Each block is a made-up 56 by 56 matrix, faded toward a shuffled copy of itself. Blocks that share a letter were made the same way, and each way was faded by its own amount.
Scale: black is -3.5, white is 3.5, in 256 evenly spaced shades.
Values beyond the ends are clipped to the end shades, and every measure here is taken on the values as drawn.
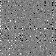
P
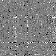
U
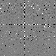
U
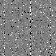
P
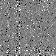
P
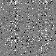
P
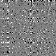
U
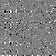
U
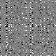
U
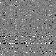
U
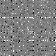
U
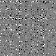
U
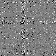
P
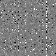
P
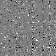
P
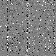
P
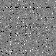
P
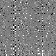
U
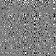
U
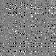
U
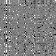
U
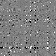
U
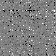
P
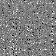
P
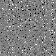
P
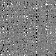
U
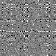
U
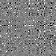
U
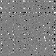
U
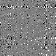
U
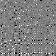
U
